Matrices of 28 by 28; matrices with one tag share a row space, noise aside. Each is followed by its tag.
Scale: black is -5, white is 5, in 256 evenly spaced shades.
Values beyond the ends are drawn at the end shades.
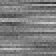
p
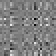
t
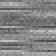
p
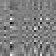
t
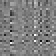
t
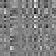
t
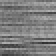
p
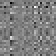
t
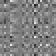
t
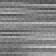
p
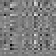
t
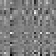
t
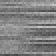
p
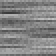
p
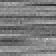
p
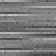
p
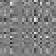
t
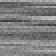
p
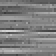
p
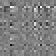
t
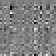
t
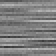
p
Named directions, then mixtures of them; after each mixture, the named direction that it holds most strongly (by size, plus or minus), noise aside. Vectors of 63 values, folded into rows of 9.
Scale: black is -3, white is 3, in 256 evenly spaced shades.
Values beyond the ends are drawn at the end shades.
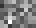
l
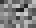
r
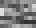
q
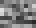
q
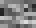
q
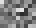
r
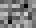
r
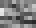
q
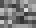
q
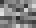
q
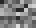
r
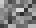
l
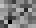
l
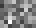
l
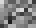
l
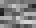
q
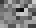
r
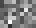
l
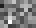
l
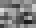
q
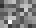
l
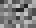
r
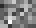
l
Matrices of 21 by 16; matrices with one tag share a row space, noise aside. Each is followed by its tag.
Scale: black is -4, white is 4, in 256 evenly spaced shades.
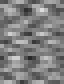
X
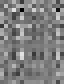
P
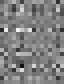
P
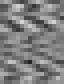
X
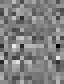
P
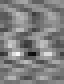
X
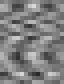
X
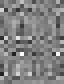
P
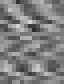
X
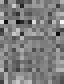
P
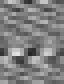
X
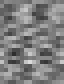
X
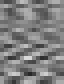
X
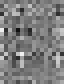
P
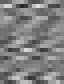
X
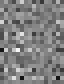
P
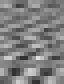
X
